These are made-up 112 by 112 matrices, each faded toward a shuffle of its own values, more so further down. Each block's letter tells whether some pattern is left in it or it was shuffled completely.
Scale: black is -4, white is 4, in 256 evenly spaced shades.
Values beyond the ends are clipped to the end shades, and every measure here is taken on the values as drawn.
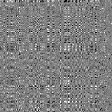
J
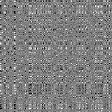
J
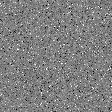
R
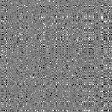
J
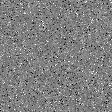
R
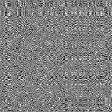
J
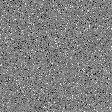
R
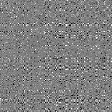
J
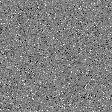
R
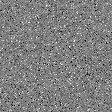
R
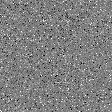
R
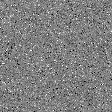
R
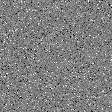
R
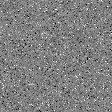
R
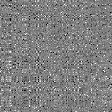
J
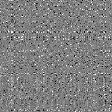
J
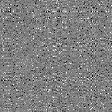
J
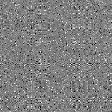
J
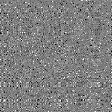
J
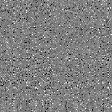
J
